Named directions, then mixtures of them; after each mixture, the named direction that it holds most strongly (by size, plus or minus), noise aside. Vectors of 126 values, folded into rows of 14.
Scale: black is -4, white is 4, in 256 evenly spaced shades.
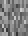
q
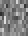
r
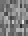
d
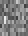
r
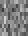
q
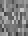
q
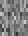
q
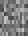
d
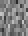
r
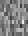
d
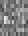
d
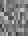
q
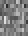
r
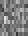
q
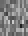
d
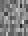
d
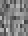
q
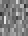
r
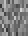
q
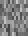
q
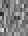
r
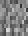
d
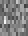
r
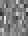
r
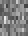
r
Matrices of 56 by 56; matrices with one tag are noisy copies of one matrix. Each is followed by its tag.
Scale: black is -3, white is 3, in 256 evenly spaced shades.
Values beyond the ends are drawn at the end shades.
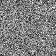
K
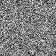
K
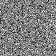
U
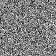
U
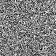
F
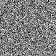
U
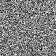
F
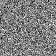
U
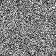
K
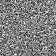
F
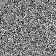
U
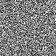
F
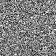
F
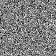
U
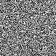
F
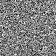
F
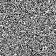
F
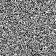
F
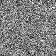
K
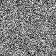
K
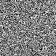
F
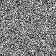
K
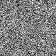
K
